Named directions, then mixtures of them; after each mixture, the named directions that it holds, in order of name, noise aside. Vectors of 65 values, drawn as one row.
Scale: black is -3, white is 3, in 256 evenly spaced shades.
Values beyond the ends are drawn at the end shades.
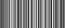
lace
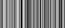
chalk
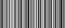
chalk, lace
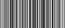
lace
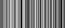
chalk, lace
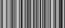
chalk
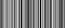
chalk, lace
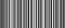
lace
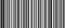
lace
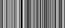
chalk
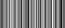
chalk, lace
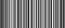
lace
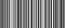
lace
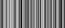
chalk, lace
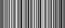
chalk, lace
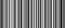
chalk, lace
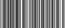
chalk, lace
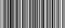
chalk, lace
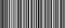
lace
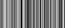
chalk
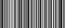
chalk, lace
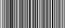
lace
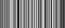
lace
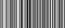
chalk, lace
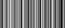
chalk, lace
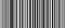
lace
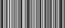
chalk, lace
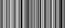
chalk, lace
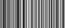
chalk, lace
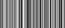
chalk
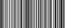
chalk, lace
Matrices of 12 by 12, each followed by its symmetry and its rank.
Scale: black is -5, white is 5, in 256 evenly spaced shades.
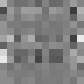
neither, rank two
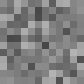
symmetric, full rank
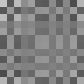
symmetric, rank one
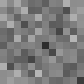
symmetric, full rank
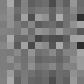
neither, rank two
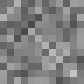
symmetric, full rank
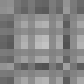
symmetric, rank one
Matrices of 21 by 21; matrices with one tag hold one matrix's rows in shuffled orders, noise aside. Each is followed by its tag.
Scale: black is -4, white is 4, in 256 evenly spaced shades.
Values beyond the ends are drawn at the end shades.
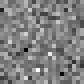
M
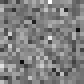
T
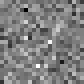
M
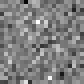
M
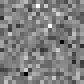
M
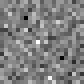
M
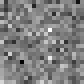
T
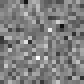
M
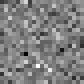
M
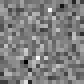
M
